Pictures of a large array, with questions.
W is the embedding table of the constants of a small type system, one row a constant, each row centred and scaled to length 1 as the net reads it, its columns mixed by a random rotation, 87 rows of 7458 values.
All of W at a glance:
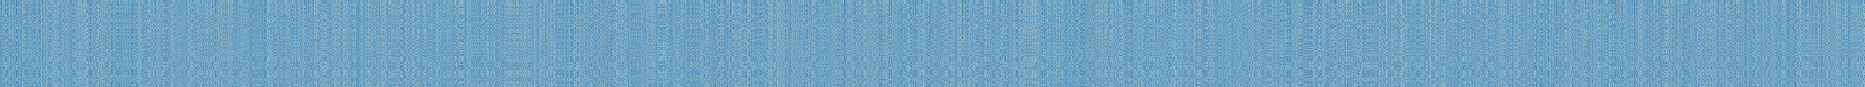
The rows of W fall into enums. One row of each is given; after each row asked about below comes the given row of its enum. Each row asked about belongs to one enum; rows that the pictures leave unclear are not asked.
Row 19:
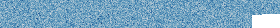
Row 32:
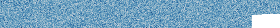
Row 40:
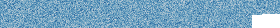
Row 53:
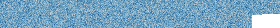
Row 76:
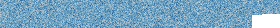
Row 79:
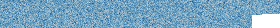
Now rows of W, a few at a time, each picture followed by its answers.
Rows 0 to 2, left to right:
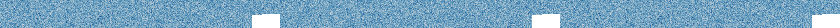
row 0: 19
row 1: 53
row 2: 19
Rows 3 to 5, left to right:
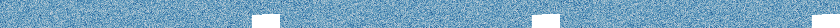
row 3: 53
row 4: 32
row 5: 32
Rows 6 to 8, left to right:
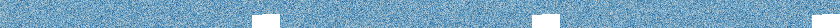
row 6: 76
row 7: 40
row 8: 53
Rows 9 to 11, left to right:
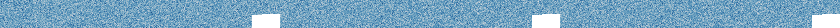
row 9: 32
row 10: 76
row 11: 76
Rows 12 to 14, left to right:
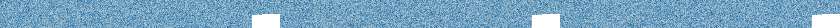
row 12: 53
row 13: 32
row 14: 32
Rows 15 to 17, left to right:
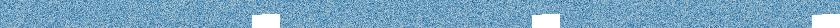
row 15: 40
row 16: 79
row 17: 32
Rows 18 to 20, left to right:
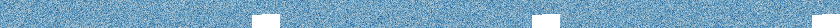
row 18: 40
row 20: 76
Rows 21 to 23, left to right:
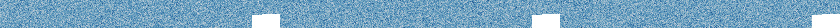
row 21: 76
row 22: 79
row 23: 32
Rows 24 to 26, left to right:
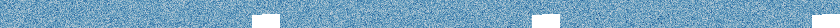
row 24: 40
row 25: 53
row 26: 19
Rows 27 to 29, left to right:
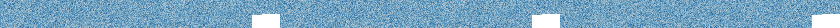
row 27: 40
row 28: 40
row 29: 32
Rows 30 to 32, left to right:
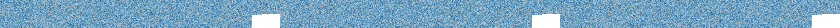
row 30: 32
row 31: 76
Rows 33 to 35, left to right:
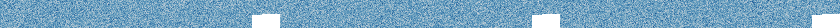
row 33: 40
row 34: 76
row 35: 79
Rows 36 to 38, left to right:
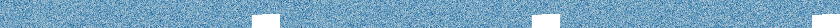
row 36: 32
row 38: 76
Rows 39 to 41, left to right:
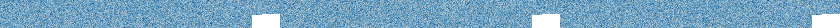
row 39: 79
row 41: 79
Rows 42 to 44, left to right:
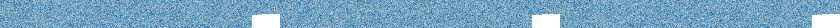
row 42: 32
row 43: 53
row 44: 32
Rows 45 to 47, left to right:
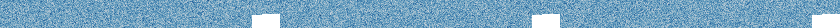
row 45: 79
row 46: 53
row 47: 40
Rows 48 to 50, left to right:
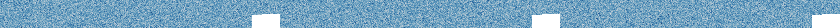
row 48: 32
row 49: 79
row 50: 19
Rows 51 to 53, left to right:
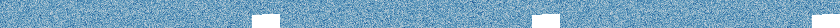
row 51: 53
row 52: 79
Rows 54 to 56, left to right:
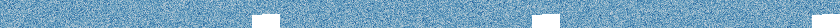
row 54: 40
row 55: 79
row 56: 53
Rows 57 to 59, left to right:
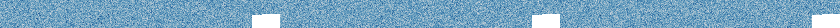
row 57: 19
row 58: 76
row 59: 53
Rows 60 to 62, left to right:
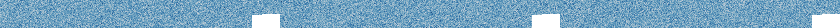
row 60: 76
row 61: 32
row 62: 40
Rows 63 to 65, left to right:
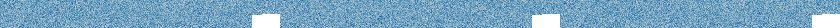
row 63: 40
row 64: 19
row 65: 40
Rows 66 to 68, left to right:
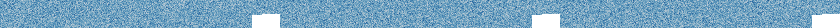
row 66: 40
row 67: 79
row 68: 79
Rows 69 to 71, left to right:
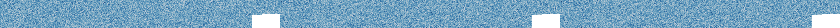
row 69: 40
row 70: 32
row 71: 32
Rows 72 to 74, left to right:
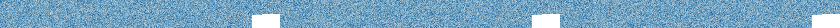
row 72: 53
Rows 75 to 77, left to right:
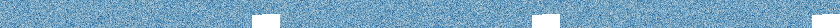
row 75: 19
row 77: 53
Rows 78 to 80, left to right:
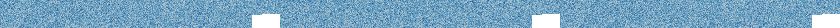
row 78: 40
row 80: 40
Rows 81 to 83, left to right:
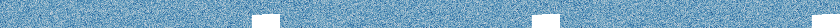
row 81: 53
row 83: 32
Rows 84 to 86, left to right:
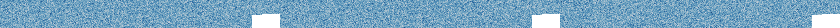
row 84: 79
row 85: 79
